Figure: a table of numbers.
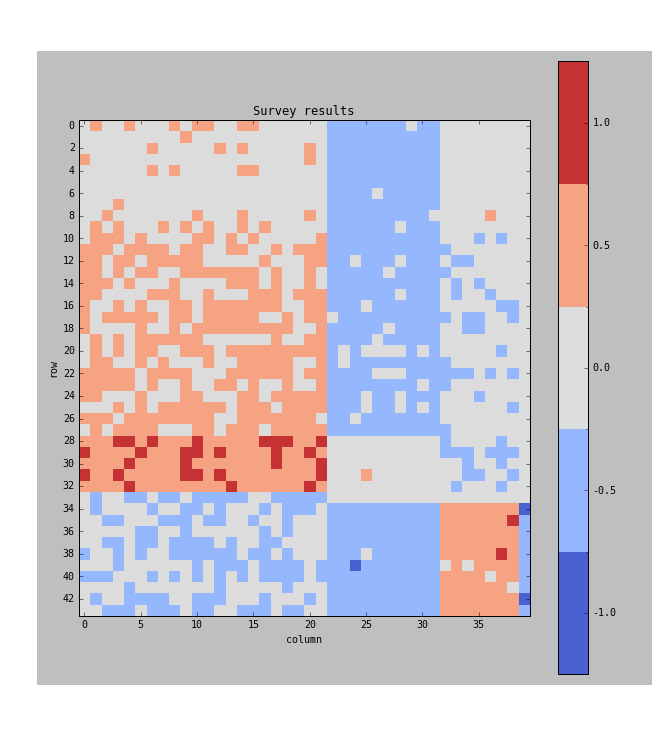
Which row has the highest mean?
28
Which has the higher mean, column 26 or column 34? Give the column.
34
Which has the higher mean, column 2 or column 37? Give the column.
2
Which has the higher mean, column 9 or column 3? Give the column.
9
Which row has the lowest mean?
40
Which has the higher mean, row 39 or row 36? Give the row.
36
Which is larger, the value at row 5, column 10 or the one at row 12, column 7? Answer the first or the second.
the second
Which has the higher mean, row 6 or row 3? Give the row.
3
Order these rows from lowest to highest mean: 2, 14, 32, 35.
35, 2, 14, 32
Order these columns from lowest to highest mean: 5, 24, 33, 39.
24, 39, 33, 5
